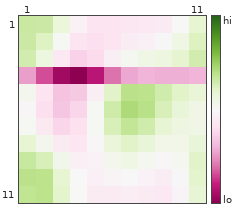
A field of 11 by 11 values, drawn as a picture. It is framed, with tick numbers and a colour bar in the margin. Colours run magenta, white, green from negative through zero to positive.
Values change most from cell to cell in the top left. On average the colour sits 50% of the way up the scale. Row 4 differs from the rows beside it.
